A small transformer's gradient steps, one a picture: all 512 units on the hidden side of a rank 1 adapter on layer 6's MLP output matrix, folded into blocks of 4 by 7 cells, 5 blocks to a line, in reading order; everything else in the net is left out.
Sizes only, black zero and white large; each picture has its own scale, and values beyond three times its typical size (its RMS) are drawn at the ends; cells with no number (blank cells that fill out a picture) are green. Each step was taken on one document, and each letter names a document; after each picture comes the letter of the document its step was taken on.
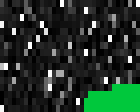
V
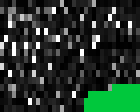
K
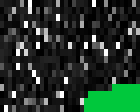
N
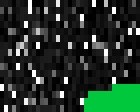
N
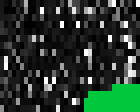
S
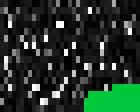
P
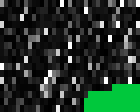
V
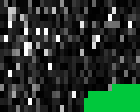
K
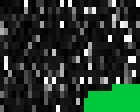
S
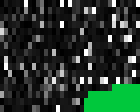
S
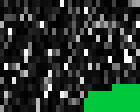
V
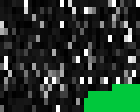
S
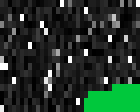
V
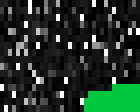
N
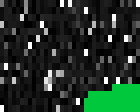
V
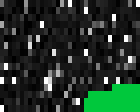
V
